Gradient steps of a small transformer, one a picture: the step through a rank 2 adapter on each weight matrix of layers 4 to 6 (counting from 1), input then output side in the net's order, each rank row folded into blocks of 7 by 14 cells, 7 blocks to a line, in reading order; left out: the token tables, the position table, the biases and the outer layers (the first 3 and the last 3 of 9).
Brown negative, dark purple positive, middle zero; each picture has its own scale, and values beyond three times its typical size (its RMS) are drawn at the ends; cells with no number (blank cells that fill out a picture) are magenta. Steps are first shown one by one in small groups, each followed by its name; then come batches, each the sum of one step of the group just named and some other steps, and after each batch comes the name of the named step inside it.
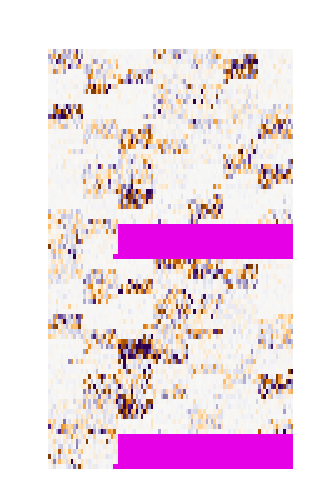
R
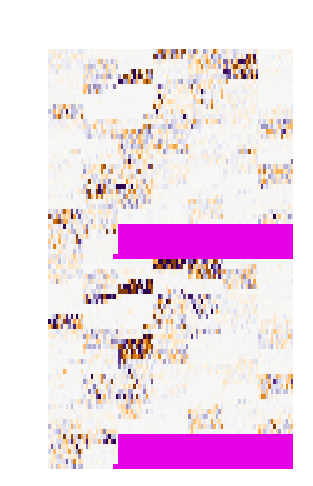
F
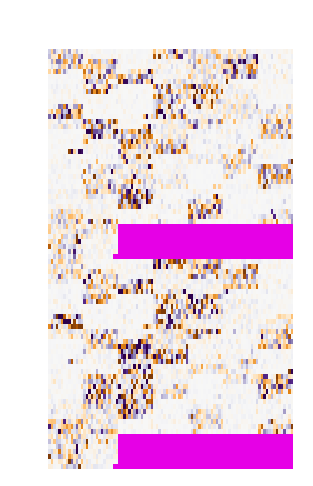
R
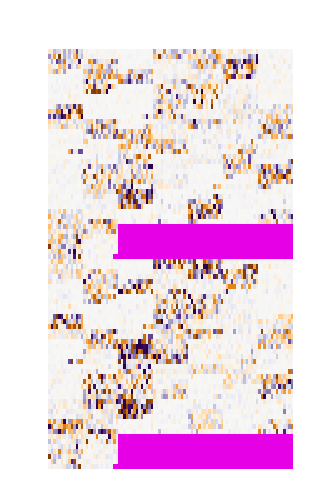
R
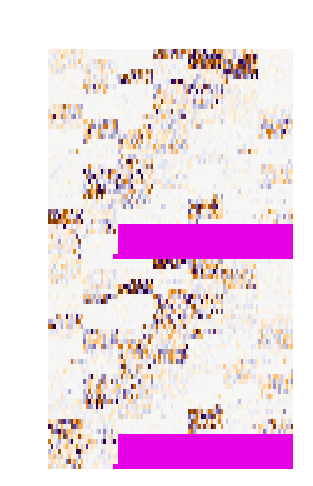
F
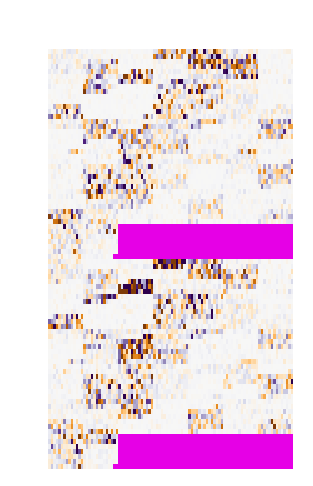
F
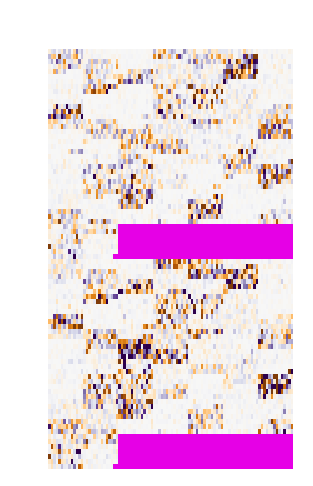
R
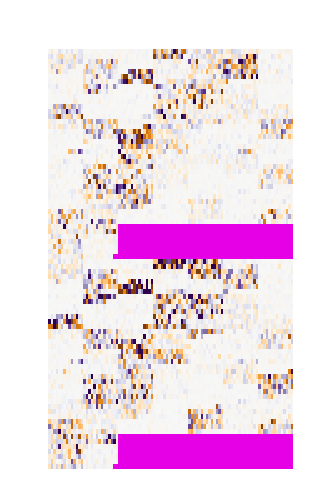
F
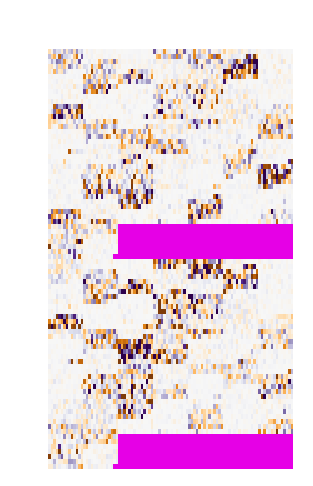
R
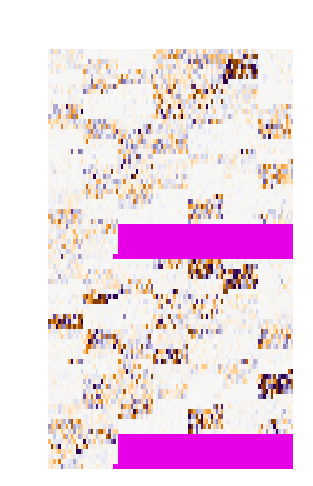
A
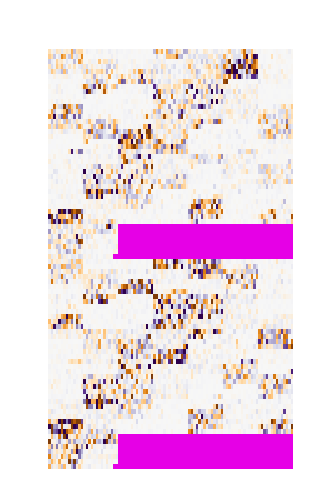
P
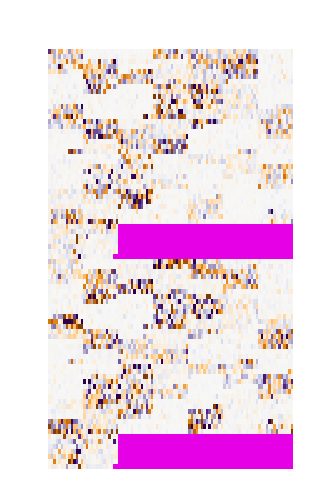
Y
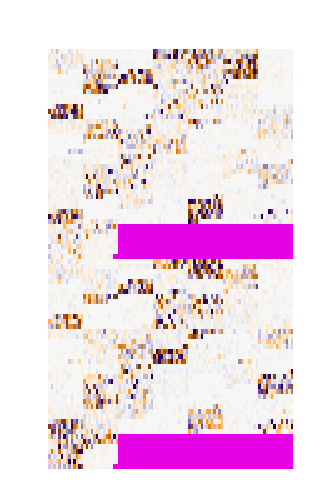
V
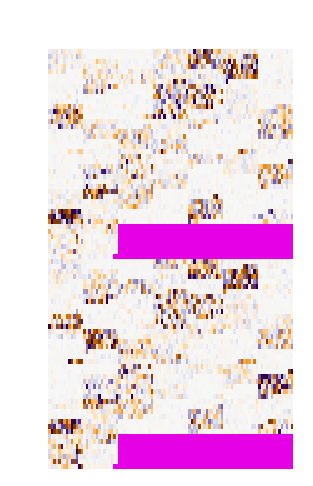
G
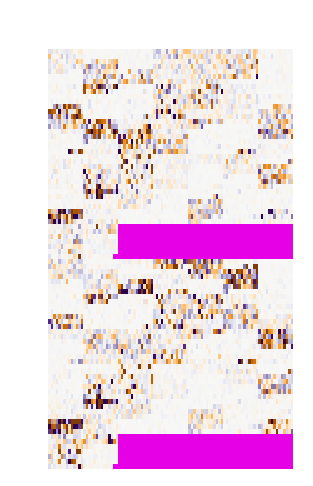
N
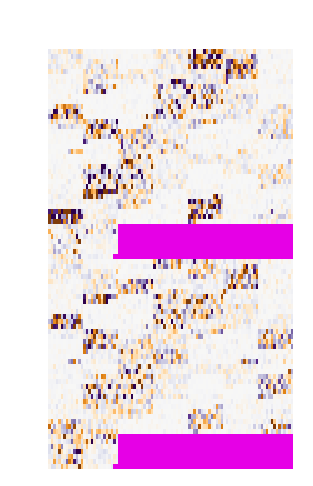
G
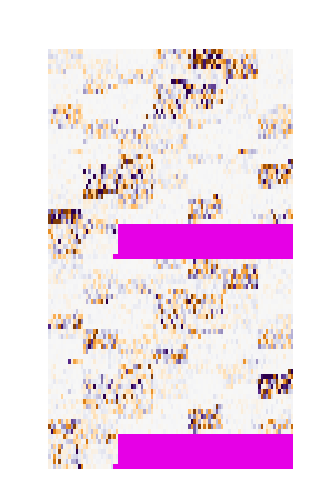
G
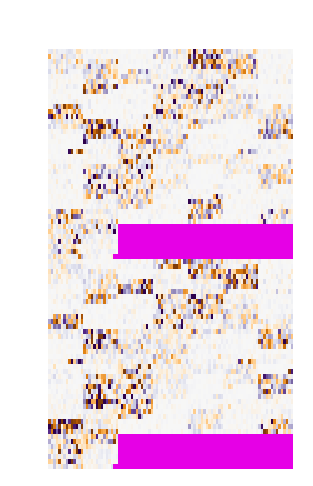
N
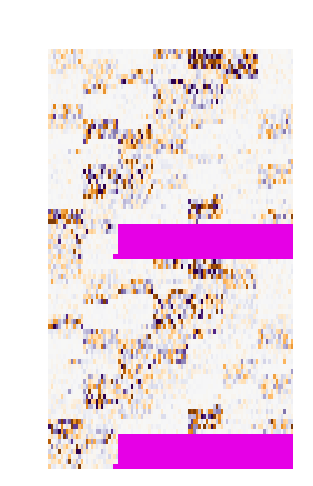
P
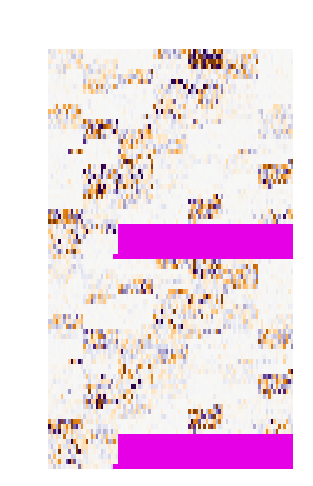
N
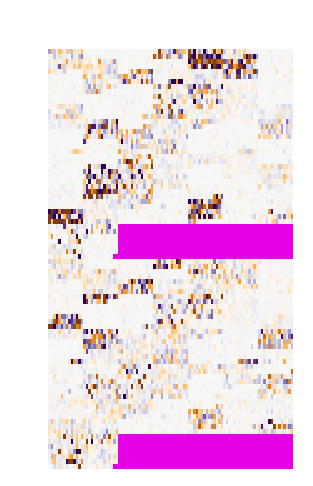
Y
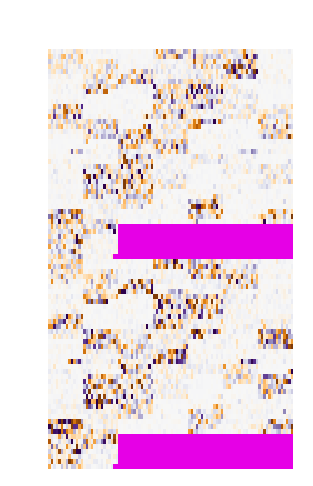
P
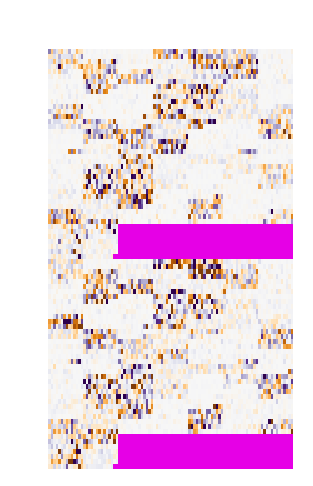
Y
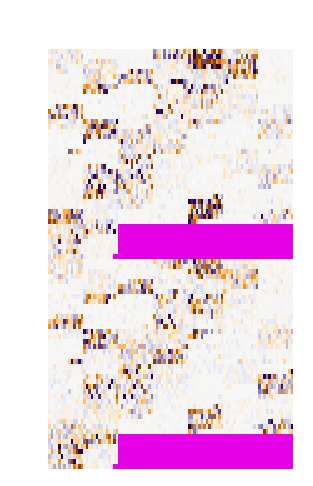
V
